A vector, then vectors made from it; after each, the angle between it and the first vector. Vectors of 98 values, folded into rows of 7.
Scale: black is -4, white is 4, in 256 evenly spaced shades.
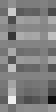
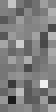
orthogonal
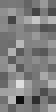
partly aligned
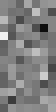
orthogonal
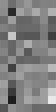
nearly opposite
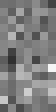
partly opposed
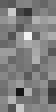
partly aligned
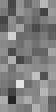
partly opposed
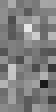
partly aligned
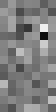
orthogonal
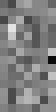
partly opposed
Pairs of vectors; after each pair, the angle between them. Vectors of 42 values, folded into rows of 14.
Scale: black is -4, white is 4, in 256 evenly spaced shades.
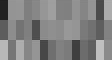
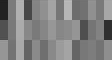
partly aligned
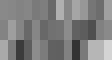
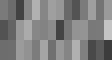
partly opposed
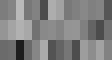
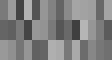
partly opposed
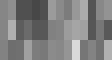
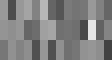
partly opposed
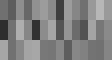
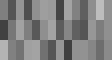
nearly parallel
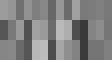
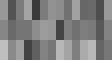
orthogonal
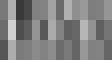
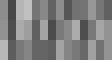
nearly opposite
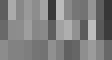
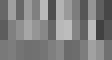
nearly parallel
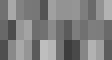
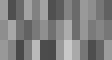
nearly opposite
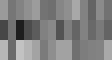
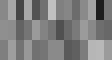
orthogonal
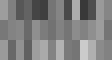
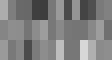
nearly parallel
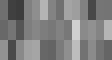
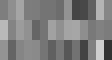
orthogonal
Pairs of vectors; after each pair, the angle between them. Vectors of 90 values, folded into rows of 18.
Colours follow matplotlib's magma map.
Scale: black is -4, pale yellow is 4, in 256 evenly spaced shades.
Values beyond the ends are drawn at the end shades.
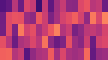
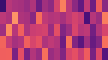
partly aligned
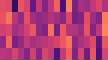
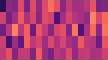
orthogonal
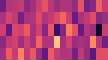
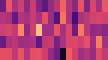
orthogonal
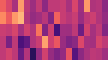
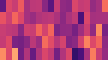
partly aligned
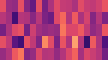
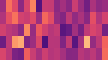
nearly opposite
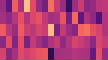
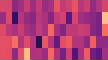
orthogonal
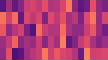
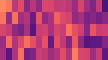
orthogonal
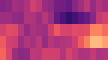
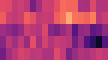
nearly opposite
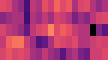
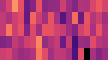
orthogonal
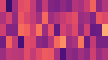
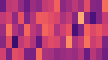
orthogonal
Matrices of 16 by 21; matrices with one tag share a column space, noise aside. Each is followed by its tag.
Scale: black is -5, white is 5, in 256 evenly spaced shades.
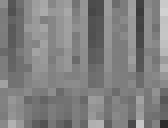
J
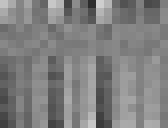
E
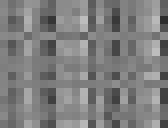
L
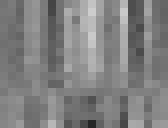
J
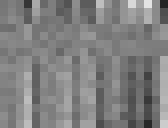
E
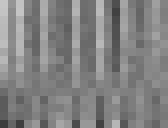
J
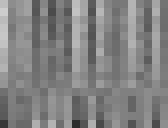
J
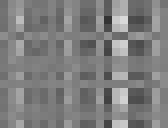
L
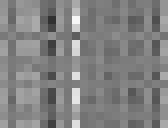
L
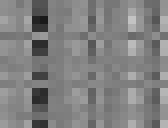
L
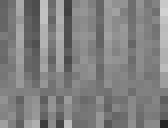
J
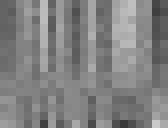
J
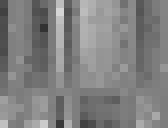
J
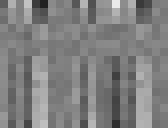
E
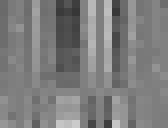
J
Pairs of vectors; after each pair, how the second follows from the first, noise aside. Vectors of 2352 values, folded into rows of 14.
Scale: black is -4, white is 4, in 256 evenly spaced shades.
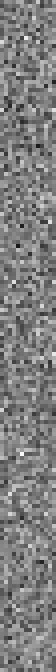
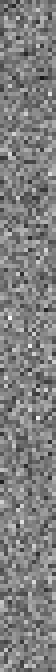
shuffled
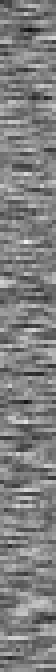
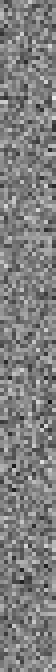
shuffled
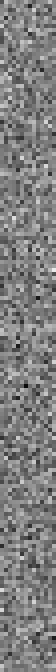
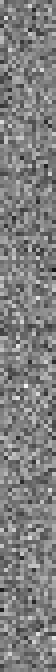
negated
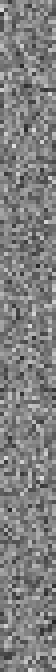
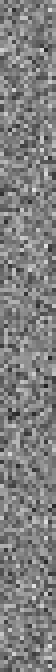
shuffled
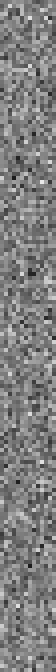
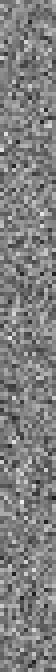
shuffled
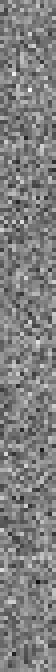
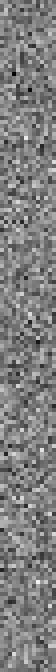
negated
